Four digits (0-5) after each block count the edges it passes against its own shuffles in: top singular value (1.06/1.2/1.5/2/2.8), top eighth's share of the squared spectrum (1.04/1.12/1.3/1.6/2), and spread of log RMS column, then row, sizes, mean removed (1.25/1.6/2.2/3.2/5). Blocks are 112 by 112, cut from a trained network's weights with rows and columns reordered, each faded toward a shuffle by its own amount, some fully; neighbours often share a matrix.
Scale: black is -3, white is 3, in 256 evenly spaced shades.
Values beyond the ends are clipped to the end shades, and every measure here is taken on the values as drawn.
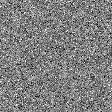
2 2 1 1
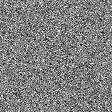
0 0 0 0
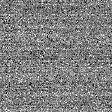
3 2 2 0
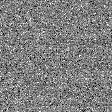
1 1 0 0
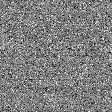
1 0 0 0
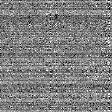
4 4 3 2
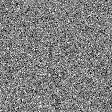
0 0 0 0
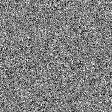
1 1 0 0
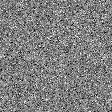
0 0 0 0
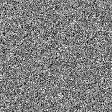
2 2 0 1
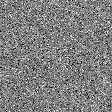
0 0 0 0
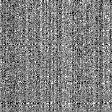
4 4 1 3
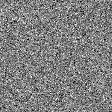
0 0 0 0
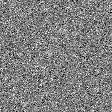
1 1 0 0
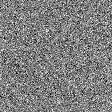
2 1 0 0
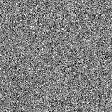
3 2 0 1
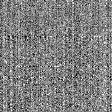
4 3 0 3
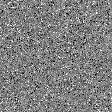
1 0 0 0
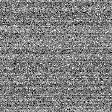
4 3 2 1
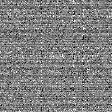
4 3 3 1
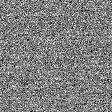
1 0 0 0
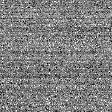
3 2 2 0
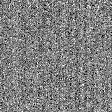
2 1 0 1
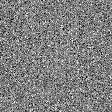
1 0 0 0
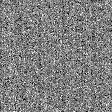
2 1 0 0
